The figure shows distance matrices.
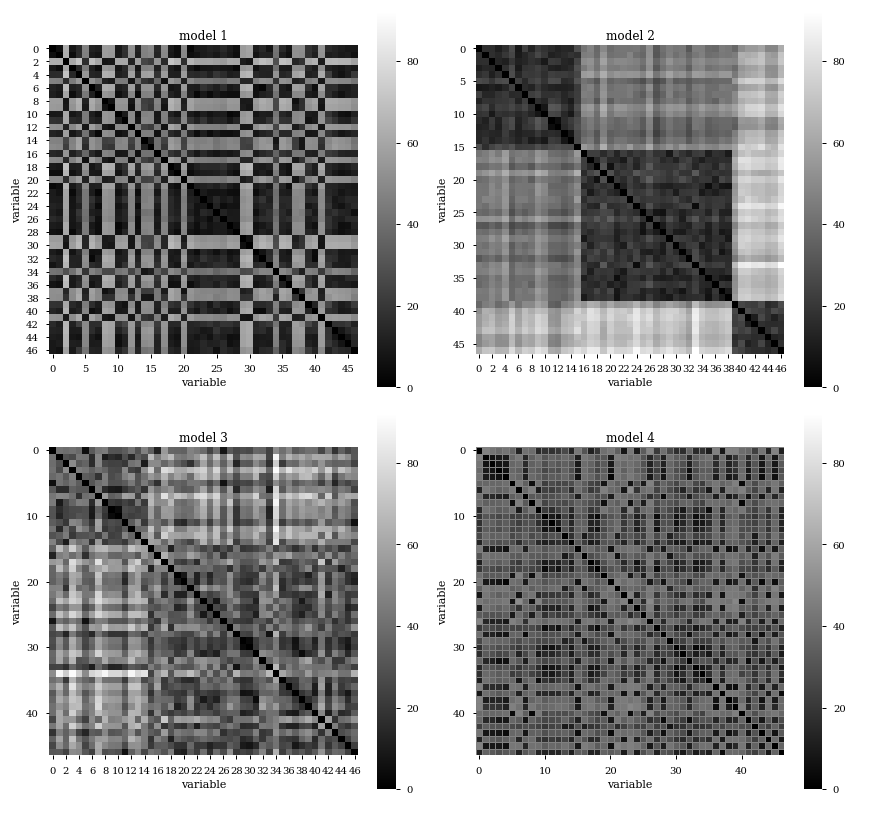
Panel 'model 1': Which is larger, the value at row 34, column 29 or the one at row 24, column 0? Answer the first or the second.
the first
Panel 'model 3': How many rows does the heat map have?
47
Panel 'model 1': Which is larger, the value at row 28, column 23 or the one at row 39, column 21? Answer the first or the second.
the second
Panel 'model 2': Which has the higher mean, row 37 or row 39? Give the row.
39
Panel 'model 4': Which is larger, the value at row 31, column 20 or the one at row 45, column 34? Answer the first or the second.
the second
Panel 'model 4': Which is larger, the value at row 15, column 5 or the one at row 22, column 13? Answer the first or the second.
the first
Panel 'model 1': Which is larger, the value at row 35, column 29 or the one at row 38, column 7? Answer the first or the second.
the first
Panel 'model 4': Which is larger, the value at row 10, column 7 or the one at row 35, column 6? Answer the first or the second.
the first
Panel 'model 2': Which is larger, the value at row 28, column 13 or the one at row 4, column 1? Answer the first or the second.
the first
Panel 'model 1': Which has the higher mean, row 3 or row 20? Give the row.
20
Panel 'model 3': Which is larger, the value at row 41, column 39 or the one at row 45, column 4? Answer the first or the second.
the first
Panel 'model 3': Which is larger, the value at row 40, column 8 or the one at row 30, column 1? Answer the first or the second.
the first
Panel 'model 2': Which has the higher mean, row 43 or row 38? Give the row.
43
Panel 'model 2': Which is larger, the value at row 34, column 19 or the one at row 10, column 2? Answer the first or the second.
the first
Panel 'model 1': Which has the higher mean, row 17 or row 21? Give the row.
17
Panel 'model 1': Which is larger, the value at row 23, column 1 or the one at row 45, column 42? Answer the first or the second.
the second
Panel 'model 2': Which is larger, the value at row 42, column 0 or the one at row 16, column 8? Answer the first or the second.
the first
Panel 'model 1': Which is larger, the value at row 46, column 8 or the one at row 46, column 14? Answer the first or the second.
the first
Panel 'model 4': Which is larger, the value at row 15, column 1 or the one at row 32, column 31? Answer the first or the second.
the second
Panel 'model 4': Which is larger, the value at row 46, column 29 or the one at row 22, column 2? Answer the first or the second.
the second
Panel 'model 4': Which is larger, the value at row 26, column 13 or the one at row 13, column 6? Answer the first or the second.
the first
